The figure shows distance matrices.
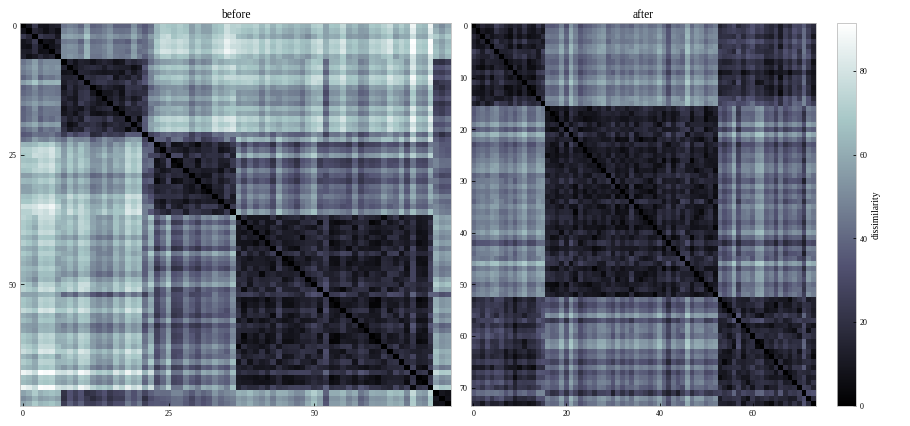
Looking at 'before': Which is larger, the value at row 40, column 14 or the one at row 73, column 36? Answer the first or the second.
the first
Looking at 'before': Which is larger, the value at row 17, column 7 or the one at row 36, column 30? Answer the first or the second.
the second
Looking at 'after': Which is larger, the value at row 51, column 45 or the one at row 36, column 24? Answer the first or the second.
the first
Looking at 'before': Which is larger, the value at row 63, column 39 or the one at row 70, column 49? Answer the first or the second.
the second
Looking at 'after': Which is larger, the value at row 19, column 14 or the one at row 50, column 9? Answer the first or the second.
the first
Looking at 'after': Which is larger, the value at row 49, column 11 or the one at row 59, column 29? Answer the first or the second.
the first
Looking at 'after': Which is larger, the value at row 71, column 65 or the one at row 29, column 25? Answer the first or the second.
the first
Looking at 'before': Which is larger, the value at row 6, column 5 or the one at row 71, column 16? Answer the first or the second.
the second
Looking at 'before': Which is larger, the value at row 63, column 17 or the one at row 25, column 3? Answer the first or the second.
the second
